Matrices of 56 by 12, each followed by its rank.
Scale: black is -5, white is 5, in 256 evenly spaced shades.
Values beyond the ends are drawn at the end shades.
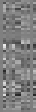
two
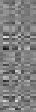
two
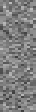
full rank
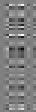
one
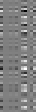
one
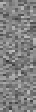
full rank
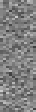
full rank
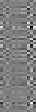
two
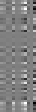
one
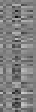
two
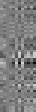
two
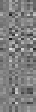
two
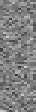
full rank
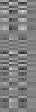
one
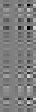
one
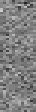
full rank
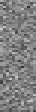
full rank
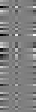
one
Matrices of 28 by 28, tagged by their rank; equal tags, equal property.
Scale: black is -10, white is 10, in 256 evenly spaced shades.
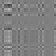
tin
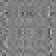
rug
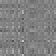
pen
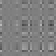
tin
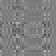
pen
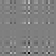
tin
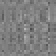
rug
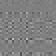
pen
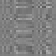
pen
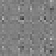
rug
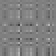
tin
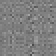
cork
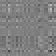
pen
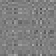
rug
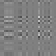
tin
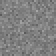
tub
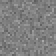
tub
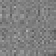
cork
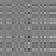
tin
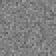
tub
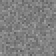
tub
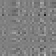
rug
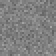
tub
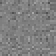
cork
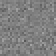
cork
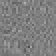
cork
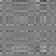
pen
